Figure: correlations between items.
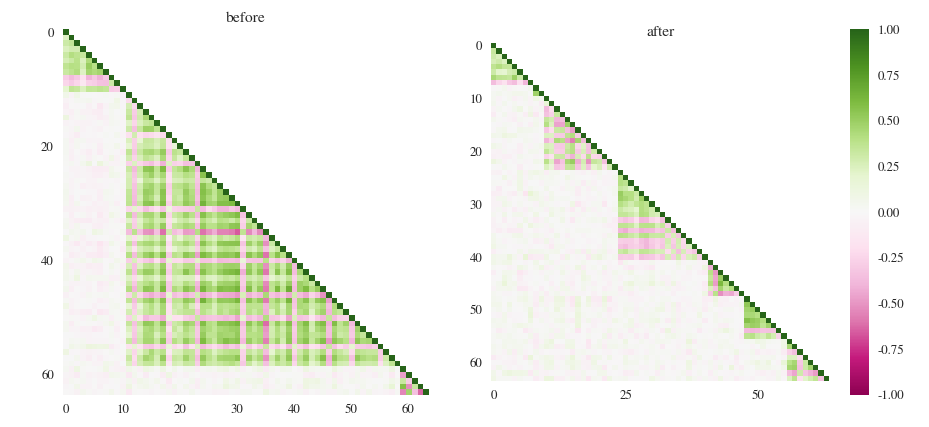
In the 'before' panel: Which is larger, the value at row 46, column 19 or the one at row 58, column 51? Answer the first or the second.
the second
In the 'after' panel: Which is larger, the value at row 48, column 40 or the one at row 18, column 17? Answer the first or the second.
the first
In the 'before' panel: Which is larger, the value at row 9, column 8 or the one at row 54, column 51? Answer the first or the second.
the second
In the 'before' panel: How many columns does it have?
64
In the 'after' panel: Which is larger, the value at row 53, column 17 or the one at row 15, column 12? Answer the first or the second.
the first
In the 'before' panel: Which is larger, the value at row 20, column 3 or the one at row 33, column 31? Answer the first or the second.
the first
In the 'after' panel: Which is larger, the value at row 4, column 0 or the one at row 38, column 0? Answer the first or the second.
the first
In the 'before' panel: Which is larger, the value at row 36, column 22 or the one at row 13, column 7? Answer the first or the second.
the first
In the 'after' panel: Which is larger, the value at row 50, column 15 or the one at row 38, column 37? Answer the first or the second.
the second
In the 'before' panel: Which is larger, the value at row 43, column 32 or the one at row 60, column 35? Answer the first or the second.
the first
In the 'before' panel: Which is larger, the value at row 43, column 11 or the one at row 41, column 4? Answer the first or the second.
the first
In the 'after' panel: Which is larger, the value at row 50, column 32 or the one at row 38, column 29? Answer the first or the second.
the first
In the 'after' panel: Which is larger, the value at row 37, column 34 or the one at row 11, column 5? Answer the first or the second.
the second
